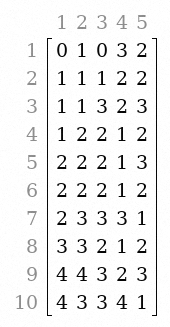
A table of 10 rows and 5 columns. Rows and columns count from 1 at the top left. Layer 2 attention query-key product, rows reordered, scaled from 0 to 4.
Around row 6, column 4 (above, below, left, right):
1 3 2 2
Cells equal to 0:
2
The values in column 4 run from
1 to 4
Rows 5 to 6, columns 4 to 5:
1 3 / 1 2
